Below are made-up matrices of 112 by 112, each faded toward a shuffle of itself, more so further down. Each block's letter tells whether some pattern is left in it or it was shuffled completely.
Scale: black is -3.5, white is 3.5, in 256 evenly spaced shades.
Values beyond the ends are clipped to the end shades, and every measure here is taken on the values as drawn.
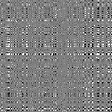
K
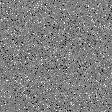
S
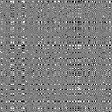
K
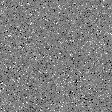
S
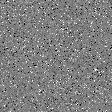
S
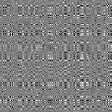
K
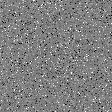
S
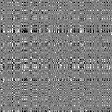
K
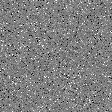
S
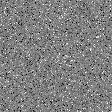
S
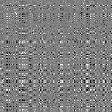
K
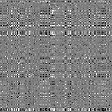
K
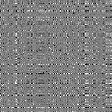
K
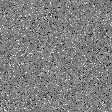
S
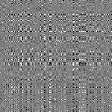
K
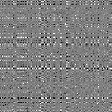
K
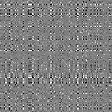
K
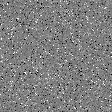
S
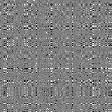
K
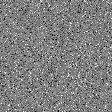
S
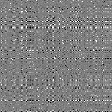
K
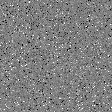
S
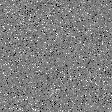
S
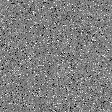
S
